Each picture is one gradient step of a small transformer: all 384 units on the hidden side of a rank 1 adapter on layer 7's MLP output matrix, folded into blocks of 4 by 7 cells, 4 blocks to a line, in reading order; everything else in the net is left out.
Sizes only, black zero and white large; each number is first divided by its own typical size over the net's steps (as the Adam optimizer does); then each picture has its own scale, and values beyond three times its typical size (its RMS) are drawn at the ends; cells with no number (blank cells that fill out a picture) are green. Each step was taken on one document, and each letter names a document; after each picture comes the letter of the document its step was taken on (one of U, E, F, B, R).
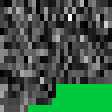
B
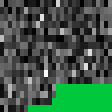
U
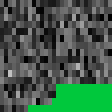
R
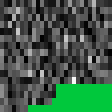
B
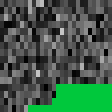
R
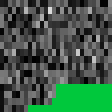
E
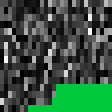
E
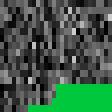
E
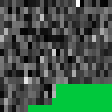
U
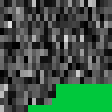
B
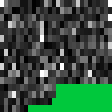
U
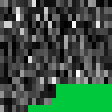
B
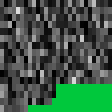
B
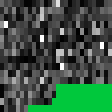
U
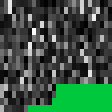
B
